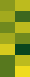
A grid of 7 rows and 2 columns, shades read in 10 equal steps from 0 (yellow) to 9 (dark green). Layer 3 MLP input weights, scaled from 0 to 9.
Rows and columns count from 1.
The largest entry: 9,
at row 5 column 2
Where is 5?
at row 3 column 1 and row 4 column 2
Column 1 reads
4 3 5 3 1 6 6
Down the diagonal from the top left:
4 7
